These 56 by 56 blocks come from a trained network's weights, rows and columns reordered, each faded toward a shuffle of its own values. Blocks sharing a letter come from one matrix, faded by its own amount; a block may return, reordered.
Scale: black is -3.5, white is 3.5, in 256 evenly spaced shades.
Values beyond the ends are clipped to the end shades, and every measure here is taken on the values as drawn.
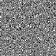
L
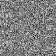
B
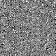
B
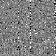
L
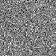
B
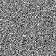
B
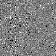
L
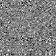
L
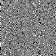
L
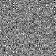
L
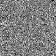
B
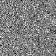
B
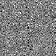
L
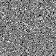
B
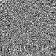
B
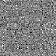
L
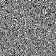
B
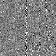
L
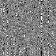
L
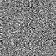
B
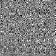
L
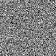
B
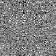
L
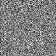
B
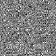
L
